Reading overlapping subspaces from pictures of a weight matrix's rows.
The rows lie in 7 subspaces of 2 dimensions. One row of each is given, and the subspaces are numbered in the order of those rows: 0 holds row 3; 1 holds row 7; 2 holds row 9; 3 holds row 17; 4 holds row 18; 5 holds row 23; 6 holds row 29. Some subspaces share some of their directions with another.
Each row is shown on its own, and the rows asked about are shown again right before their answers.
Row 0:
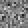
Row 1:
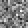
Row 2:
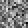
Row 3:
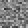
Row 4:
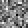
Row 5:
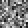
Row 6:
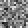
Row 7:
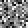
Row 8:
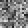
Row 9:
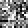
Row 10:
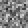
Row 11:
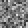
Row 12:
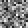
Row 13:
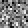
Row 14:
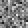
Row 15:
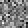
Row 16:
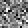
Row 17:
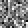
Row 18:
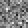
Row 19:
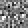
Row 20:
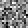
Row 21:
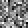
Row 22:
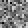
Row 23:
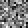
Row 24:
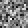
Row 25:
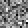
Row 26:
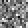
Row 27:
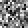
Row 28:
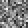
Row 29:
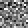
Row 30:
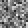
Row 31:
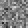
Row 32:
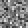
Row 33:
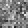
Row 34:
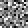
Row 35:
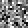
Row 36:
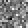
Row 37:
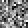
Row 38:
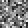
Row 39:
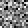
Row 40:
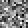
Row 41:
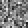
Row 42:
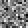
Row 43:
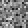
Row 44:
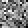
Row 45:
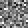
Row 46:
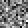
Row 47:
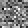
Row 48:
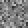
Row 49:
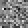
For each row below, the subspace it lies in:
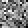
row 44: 4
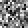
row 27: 1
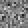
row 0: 3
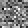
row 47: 0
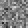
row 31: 5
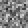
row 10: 1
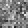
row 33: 2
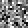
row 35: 5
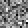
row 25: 4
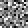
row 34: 6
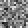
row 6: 5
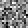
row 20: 5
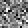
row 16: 4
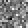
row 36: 6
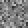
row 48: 1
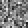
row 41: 3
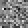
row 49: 0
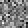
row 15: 1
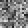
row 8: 2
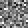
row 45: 6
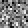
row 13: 5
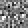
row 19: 3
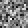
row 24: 1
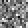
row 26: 6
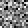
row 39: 6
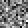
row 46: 4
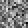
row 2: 0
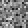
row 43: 6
